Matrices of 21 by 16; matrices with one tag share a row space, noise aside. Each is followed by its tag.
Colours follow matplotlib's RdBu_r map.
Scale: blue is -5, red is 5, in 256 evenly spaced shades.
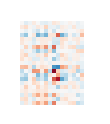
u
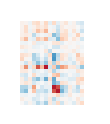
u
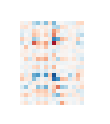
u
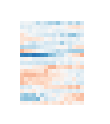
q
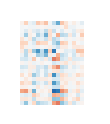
u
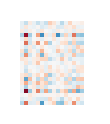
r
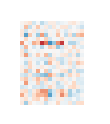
r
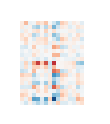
u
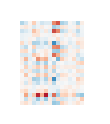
u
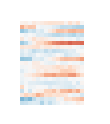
q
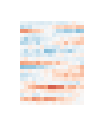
q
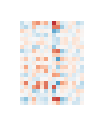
u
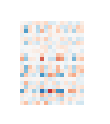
r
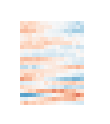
q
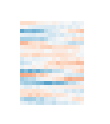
q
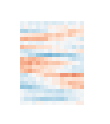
q
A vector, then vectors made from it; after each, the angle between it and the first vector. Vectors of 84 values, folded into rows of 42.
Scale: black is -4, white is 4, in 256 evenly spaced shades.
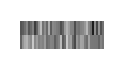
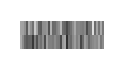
nearly opposite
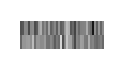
nearly parallel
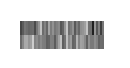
nearly parallel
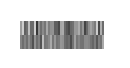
partly opposed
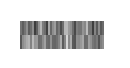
nearly parallel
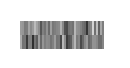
nearly opposite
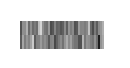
partly aligned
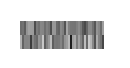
orthogonal
